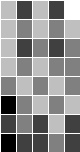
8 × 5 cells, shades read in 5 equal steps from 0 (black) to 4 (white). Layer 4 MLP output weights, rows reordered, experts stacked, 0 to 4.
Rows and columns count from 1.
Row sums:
12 13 9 12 12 10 8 5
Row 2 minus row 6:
3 0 0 0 0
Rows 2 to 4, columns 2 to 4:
2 3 2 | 1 2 1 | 2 3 2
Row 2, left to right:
3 2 3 2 3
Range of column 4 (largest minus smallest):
2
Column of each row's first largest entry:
5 1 1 1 2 3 4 4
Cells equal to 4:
1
